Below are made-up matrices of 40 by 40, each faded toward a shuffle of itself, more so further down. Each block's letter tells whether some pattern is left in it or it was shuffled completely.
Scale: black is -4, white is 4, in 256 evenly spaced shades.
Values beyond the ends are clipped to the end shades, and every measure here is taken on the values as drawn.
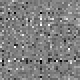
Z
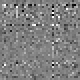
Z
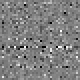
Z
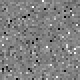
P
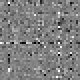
Z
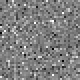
P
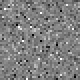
P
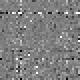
Z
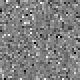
P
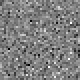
P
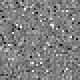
P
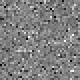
P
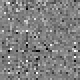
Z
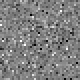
P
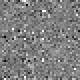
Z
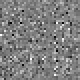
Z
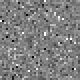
P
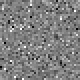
P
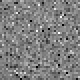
P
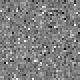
P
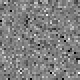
P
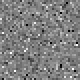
P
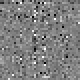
Z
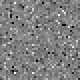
P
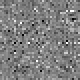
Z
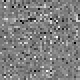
Z
